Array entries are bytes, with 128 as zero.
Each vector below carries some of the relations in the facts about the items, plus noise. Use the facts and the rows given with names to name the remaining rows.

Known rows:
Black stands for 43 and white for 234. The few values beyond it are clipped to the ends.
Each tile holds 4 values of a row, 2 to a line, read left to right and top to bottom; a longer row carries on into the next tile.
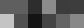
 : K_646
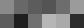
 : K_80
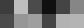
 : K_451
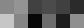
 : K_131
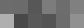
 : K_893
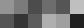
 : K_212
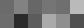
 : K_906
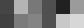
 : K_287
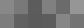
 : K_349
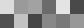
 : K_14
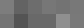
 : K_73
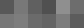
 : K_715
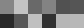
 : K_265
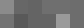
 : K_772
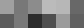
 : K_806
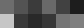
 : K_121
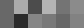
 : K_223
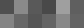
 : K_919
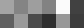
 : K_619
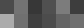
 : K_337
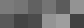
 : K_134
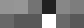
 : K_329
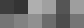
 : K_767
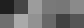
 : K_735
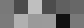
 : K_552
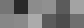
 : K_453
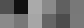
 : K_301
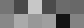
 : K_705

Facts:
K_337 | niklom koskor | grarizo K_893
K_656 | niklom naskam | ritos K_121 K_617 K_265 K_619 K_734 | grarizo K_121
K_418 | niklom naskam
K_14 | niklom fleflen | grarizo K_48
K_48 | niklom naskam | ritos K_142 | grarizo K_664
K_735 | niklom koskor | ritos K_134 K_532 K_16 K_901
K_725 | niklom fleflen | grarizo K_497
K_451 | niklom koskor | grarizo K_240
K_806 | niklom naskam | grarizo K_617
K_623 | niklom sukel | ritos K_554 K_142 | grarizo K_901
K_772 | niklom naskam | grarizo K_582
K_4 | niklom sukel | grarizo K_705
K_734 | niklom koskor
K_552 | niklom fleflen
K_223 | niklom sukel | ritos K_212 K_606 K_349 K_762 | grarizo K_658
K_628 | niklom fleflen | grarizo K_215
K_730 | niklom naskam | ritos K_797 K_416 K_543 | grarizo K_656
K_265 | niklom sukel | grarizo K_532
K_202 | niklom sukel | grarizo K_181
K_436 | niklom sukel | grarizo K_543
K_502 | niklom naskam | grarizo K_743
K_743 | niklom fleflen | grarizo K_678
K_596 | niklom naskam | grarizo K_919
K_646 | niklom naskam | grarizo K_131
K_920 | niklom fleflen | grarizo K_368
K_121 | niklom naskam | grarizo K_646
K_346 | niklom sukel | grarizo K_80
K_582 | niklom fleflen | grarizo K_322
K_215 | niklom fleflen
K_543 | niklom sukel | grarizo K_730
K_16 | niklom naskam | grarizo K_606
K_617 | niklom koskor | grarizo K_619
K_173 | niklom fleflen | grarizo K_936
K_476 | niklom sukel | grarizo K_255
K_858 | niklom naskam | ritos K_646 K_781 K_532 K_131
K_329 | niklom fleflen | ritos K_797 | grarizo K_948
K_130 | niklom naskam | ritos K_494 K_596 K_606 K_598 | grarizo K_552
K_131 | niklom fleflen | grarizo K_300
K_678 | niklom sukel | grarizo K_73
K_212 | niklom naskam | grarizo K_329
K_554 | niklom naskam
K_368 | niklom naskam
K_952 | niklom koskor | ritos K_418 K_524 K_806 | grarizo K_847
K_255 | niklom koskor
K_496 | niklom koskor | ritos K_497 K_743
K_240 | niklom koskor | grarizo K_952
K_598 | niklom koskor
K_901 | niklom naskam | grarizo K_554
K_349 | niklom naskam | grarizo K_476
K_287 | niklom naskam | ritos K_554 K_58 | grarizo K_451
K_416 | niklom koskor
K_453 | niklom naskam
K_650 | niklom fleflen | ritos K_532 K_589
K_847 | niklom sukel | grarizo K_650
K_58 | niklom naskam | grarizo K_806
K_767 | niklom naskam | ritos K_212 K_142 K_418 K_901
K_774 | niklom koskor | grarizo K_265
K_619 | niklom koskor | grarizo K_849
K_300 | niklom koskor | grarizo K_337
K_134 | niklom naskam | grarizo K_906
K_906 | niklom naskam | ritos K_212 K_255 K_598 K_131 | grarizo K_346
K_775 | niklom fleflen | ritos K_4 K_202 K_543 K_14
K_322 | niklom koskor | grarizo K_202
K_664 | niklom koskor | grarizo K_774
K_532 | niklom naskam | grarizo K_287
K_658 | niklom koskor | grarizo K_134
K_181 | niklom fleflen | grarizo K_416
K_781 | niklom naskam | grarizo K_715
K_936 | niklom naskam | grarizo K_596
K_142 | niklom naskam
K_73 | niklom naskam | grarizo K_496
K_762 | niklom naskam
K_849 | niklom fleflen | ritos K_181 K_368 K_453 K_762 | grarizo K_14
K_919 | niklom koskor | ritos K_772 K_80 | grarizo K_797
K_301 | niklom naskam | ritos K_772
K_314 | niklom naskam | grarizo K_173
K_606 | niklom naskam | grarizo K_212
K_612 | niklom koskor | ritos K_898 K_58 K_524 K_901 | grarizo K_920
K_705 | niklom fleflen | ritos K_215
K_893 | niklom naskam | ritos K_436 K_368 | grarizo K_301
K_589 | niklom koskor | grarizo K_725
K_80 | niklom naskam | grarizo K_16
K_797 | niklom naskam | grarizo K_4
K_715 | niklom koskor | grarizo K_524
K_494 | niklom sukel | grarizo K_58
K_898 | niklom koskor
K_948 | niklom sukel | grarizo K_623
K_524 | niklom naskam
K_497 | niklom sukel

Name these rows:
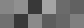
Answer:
K_436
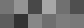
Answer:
K_678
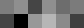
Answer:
K_346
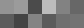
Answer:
K_494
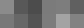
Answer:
K_797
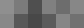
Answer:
K_596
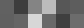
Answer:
K_497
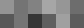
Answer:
K_58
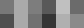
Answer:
K_664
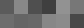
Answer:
K_658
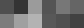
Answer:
K_734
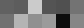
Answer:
K_650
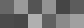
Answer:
K_847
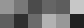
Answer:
K_606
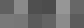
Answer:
K_322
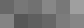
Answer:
K_130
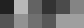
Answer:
K_952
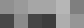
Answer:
K_48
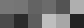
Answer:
K_16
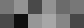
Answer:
K_948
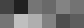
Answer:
K_416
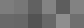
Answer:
K_781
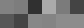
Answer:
K_202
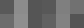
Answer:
K_589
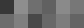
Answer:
K_612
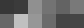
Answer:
K_898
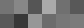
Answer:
K_476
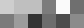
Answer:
K_849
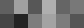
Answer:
K_623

